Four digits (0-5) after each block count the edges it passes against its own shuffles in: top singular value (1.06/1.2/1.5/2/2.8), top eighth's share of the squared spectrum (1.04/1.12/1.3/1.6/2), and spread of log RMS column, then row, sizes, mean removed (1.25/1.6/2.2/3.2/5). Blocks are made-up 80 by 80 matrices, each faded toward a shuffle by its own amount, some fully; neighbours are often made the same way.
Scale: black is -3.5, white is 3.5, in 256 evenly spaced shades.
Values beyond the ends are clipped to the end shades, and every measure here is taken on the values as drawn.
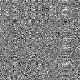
4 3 2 2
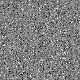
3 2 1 0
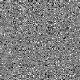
4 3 2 2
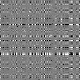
5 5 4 4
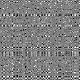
5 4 3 3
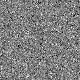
0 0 0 0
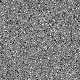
0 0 0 0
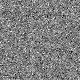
0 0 0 0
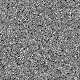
0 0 0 0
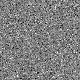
0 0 0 0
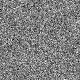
1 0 0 0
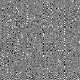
4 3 2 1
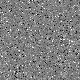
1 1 0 0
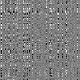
5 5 4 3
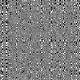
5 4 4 2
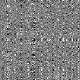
4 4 3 2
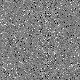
2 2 1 0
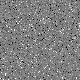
1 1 0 0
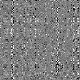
4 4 3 2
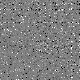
2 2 1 2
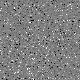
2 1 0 1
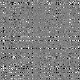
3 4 3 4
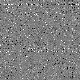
2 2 1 2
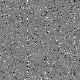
2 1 1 0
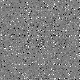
2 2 2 2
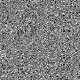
3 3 1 1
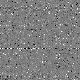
3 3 1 2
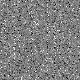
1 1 2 0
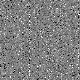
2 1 2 0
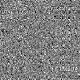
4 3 2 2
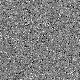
2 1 0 0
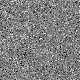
2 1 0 0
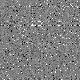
3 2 0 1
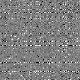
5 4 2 3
